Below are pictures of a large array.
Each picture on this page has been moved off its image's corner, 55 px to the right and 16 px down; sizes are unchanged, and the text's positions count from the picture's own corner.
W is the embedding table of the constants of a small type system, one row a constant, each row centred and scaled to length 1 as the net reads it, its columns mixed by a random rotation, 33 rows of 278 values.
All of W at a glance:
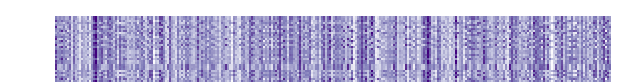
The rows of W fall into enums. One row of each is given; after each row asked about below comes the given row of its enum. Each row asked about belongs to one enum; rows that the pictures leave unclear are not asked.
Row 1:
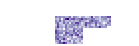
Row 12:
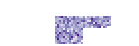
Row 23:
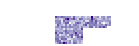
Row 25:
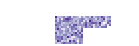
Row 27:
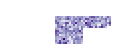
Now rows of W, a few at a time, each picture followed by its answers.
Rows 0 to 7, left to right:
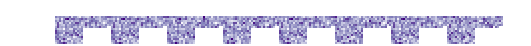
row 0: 1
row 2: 23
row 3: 27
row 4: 1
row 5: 25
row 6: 1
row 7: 12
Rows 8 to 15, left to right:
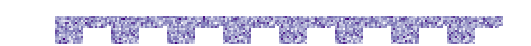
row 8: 27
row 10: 23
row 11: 25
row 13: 1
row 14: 25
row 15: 12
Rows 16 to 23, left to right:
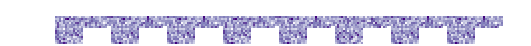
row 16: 1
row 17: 23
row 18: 23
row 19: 1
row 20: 23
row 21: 12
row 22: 23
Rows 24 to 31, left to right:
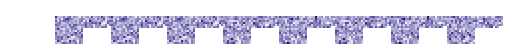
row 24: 25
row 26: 25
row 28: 23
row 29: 27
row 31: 12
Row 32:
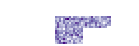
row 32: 1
